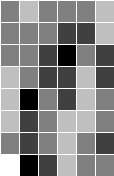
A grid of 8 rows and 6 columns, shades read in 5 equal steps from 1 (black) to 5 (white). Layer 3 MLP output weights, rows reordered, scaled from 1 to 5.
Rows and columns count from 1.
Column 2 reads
4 3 3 3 1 2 2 1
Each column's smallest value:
3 1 2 1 2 2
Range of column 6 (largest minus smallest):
2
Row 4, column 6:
2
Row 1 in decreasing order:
4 4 3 3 3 3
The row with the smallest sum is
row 3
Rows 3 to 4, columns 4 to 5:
1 3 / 2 4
